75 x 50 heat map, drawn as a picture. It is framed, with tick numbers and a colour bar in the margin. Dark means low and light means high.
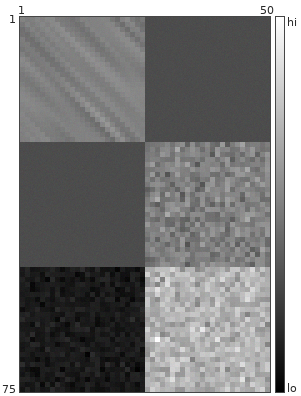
It is made of 3 by 2 panels. Panel 1,1: middling, slanting down to the right, faint in contrast. Panel 1,2: low, flat. Panel 2,1: low, flat. Panel 2,2: middling, fine-grained. Panel 3,1: very low, fine-grained, faint in contrast. Panel 3,2: high, fine-grained.
